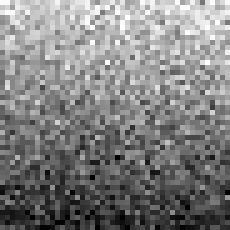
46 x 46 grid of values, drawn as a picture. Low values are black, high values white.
On average the colour sits 50% of the way up the scale. There are no regular stripes. The texture is fine-grained noise. Values rise toward the top.
